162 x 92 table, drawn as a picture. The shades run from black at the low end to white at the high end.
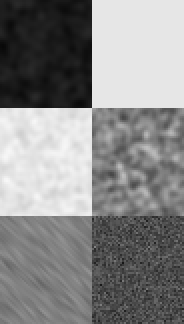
The table splits into 3 rows of 2 panels. Panel 1,1: very low, blotchy, faint in contrast. Panel 1,2: very high, flat. Panel 2,1: very high, blotchy, faint in contrast. Panel 2,2: middling, blotchy. Panel 3,1: middling, slanting down to the right, faint in contrast. Panel 3,2: low, fine-grained.
